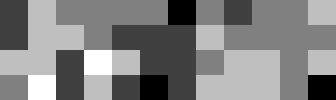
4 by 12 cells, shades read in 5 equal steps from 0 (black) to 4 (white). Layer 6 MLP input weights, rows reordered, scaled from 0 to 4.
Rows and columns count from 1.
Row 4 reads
2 4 1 3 1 0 1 3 3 3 2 0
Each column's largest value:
3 4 3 4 3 2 1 3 3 3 2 3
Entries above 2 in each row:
2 3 7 5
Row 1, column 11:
2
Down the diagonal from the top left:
1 3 1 3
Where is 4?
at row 3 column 4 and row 4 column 2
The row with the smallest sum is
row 1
